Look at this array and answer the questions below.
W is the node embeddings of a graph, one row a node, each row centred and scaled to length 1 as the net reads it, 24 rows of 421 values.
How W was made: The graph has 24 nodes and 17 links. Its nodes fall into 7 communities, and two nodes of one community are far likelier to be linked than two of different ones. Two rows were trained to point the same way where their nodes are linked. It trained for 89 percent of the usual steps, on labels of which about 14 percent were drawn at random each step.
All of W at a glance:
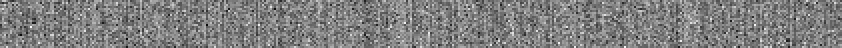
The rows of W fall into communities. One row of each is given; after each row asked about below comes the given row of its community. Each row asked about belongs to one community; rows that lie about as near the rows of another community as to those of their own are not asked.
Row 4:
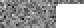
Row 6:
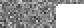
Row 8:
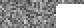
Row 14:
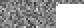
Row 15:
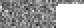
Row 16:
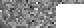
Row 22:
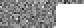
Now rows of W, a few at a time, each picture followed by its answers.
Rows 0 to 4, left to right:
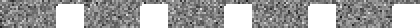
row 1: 14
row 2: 4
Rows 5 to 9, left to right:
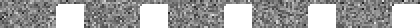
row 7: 15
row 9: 16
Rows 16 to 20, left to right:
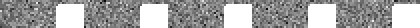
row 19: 22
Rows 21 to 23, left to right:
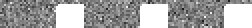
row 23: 6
